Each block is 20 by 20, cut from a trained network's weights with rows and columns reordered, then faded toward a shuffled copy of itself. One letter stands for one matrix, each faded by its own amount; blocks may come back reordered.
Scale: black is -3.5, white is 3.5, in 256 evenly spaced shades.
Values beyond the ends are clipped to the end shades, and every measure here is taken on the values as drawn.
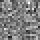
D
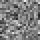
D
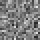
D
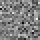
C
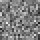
C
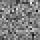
C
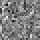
C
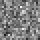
D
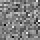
C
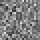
D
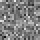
D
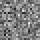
D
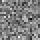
C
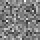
C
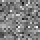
C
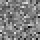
C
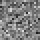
C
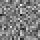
D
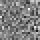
D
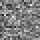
C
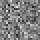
D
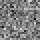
C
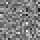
D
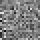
D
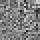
D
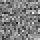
D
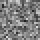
C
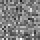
D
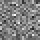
D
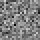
C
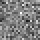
C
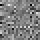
D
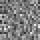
D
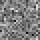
C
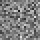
D
